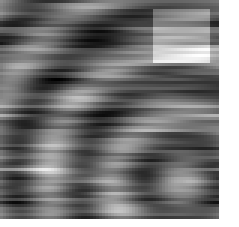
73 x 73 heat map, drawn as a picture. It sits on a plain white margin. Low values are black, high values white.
Slope: none. Odd patch: higher, in the top right. Rings: centred on the bottom right. Mirror symmetry: none. Ninth with the highest average: top right.
